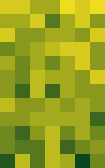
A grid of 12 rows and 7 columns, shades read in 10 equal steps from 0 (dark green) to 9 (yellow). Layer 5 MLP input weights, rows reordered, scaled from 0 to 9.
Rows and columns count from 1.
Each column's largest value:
8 8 8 7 9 8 9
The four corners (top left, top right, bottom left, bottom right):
8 9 1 4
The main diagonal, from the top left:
8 6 5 7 6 5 5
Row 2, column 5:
6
